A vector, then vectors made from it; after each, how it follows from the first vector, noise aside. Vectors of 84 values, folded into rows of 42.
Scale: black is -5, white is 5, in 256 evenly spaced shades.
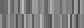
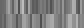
sign-scrambled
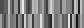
scaled up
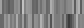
sign-scrambled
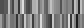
scaled up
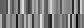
scaled up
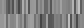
sign-scrambled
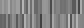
sign-scrambled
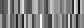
scaled up
